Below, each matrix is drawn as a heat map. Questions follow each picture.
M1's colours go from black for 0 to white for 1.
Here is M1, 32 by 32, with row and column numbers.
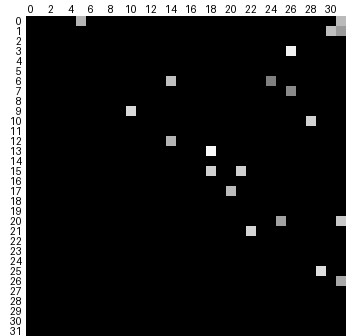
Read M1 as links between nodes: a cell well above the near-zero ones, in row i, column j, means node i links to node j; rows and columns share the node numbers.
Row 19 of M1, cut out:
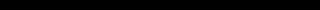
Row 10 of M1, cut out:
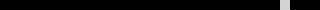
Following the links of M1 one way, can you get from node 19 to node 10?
no
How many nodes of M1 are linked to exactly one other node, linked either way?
12
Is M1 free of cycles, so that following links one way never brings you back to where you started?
yes
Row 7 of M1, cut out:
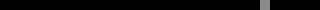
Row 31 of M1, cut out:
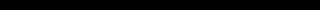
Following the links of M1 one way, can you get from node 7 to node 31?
yes
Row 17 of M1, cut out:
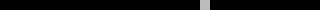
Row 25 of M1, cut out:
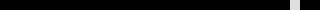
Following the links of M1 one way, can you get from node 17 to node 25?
yes
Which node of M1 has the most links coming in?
node 31
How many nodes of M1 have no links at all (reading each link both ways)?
8
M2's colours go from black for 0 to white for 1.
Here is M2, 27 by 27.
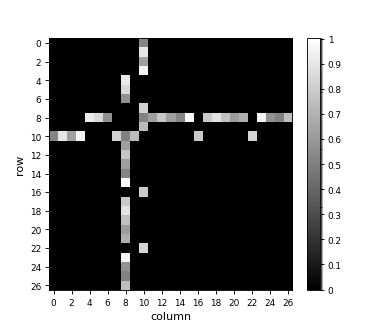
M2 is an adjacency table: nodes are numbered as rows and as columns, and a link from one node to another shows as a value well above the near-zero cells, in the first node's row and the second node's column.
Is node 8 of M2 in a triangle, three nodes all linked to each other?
no
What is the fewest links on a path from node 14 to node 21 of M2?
2
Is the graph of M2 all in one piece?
yes
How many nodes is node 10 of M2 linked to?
9
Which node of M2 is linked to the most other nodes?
node 8
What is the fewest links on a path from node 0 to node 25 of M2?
3
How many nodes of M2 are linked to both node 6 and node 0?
0
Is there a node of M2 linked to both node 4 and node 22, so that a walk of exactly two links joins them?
no
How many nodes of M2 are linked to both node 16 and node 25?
0
